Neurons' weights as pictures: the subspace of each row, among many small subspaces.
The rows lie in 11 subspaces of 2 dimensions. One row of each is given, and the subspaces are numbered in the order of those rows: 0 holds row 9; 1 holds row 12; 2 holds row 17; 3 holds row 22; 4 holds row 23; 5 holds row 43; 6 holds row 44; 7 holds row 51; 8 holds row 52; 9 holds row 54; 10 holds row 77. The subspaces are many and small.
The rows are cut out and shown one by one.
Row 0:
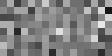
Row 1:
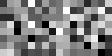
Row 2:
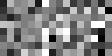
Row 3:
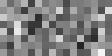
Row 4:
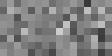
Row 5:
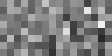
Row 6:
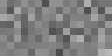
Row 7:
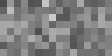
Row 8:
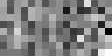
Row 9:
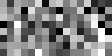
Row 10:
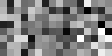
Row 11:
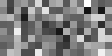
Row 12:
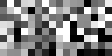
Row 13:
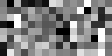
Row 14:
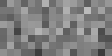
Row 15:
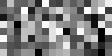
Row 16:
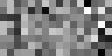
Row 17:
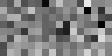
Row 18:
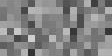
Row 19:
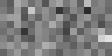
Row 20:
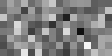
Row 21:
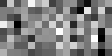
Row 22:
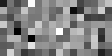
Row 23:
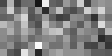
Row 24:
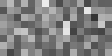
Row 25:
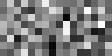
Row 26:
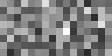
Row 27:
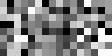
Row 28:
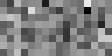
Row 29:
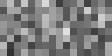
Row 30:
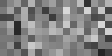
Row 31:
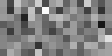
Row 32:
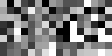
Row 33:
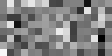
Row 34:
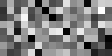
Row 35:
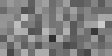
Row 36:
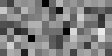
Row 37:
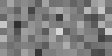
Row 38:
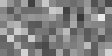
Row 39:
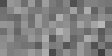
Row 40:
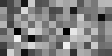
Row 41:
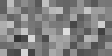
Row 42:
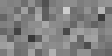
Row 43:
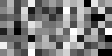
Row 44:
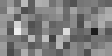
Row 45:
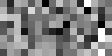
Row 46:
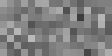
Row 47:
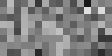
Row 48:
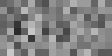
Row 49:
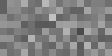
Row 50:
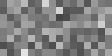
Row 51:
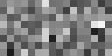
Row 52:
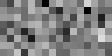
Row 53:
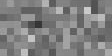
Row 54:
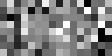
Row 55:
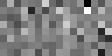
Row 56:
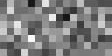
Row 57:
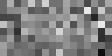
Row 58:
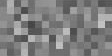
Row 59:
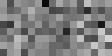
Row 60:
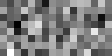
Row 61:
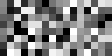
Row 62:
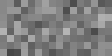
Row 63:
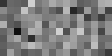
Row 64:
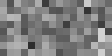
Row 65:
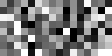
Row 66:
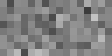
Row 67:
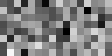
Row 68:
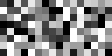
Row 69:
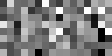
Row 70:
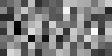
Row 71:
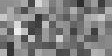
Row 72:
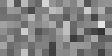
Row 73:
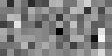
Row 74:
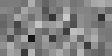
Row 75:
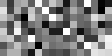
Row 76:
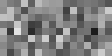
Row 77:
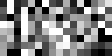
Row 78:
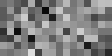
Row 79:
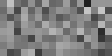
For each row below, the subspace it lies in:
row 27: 5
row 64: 9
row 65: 9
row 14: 2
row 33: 3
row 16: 9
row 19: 8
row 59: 5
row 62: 6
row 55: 8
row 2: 7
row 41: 5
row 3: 7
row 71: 7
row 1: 1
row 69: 0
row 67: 2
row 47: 10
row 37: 0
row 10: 5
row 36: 9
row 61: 6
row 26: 2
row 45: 9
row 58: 6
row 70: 6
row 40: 3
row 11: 10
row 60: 7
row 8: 5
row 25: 1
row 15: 0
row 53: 8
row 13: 3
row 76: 6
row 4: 1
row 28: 8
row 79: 10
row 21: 3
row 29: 2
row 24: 2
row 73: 3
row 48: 7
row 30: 9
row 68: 9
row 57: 2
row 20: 0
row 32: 1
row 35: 7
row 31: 4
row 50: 0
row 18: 5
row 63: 3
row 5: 1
